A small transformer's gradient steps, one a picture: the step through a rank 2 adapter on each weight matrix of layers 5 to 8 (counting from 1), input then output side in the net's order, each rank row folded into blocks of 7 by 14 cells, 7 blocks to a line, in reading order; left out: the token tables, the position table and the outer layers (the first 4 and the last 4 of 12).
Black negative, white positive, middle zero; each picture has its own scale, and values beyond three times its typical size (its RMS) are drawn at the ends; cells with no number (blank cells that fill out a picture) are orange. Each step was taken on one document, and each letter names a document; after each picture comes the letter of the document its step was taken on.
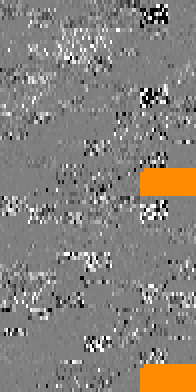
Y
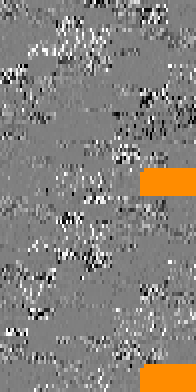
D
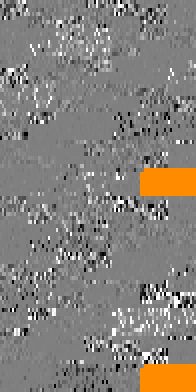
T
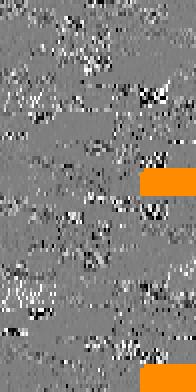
D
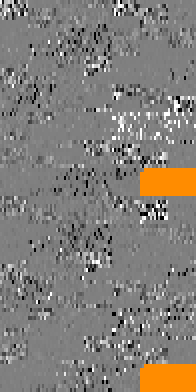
T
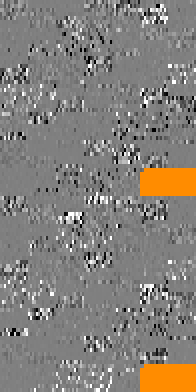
Y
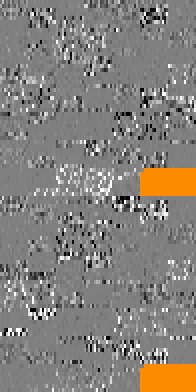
Y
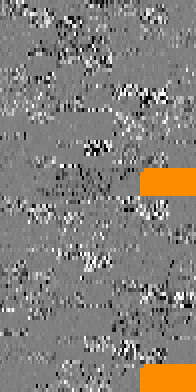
D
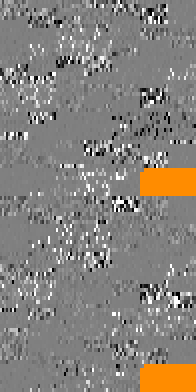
T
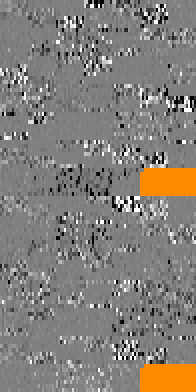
D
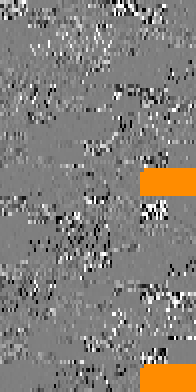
T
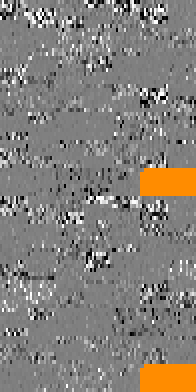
D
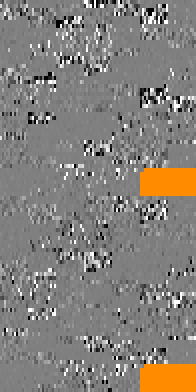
T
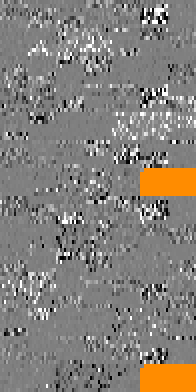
Y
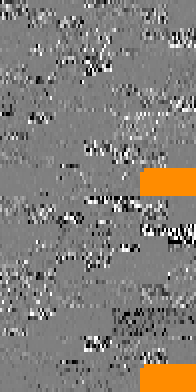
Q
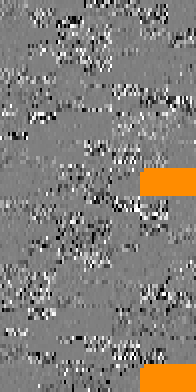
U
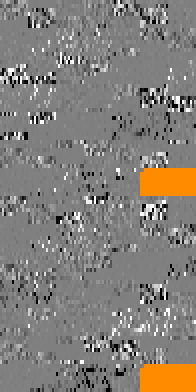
T
